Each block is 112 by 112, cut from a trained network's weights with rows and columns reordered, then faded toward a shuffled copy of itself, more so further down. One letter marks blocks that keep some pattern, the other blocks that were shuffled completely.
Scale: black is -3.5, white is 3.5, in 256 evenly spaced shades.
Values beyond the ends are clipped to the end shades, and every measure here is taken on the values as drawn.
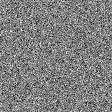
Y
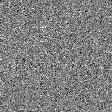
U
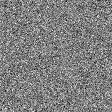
Y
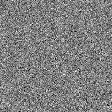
U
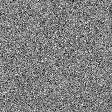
Y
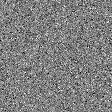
Y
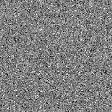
U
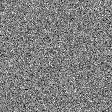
Y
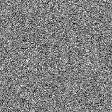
U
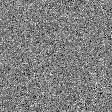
Y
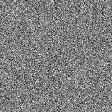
U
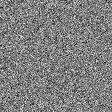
Y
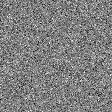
Y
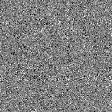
U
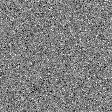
Y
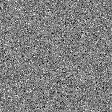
Y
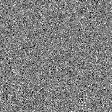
U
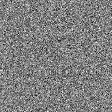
U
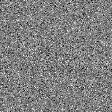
U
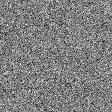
Y
